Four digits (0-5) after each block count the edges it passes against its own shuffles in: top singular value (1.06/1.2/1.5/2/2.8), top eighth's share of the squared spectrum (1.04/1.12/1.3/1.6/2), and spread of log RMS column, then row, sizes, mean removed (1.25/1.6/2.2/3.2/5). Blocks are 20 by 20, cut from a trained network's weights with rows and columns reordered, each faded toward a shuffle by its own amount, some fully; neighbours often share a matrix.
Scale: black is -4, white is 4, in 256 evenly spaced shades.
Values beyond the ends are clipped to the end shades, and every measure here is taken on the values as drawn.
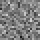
2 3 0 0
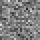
1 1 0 0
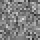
1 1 0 0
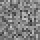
0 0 0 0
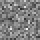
2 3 0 1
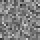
0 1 0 0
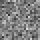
0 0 0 0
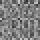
3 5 1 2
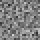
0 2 0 0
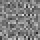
3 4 0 2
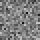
0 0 0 0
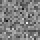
0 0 0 0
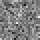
0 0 0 0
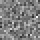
1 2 0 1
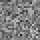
1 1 0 0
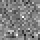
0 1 0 0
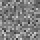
2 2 0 0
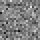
0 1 0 0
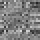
3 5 1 3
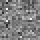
2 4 1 0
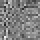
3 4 2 0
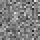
1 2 0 0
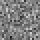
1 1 0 0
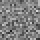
2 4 0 1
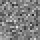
0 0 0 0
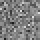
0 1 0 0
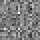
3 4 2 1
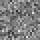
2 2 0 0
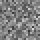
2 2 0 0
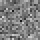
1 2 0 1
